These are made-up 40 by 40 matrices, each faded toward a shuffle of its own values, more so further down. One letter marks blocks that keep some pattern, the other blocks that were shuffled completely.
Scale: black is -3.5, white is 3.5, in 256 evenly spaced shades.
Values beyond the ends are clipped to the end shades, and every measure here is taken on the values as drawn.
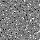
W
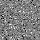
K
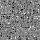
K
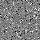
W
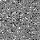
K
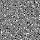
K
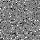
K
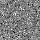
W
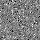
W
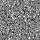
K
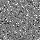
W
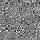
K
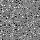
K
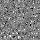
K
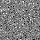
W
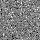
W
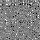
K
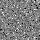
W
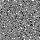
W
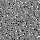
W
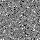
W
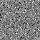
K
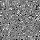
K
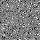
K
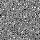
K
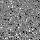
K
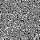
K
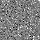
W
